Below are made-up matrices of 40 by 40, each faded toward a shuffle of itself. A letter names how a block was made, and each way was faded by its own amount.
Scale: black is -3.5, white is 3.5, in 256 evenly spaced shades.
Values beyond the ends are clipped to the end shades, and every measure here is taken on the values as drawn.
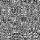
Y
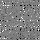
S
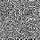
Y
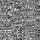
Y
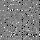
S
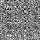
Y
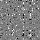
S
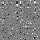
S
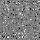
S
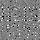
S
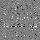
S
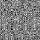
Y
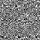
Y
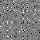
S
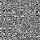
Y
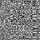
Y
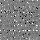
S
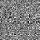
Y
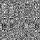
Y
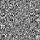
Y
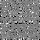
S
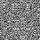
Y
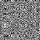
Y
